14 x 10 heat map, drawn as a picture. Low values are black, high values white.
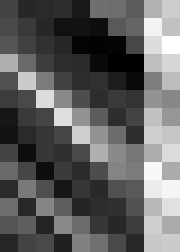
Seam: vertical, 80% of the way across, the right part higher. Calmest part: top middle. Grain: diagonal, down to the right.
